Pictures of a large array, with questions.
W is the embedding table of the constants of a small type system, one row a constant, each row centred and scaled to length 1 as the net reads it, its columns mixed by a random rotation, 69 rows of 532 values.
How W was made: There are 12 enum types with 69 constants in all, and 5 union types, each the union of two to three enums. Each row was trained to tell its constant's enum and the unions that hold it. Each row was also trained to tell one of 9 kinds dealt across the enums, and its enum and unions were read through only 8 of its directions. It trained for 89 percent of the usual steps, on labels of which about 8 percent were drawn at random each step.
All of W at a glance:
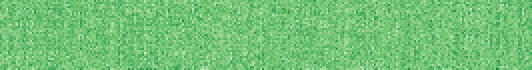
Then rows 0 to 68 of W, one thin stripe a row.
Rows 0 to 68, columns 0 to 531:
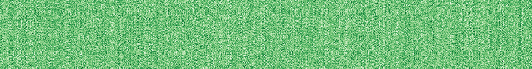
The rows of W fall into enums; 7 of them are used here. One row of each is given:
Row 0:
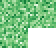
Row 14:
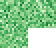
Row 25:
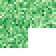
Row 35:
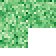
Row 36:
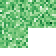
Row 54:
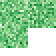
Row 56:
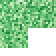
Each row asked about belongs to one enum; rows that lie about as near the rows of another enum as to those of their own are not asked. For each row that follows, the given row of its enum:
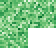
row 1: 35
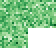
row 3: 36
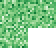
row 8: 0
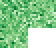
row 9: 25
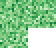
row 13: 0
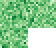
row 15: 36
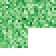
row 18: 36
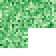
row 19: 25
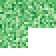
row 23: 0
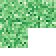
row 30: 54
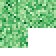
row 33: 54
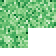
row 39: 0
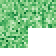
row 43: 25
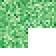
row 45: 0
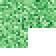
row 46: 54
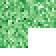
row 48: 36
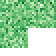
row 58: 14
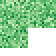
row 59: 14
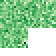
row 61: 36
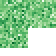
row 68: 25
